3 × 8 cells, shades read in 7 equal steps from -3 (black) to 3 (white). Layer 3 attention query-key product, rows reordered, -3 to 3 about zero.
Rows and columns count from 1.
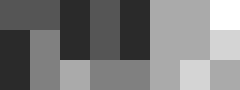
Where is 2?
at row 2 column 8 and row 3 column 7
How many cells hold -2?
6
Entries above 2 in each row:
1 0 0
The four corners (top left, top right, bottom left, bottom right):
-1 3 -2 1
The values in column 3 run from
-2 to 1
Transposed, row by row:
-1 -2 -2 / -1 0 0 / -2 -2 1 / -1 -1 0 / -2 -2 0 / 1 1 1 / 1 1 2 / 3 2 1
